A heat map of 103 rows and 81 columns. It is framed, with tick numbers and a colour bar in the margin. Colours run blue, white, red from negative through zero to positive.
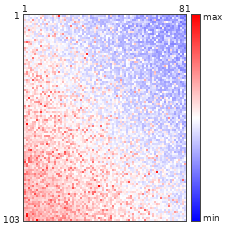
Values rise toward the bottom left. The bottom left is the ninth with the highest average. The ninth with the lowest average is the top right. No row or column stands out. The halves do not mirror each other. There are no regular stripes.
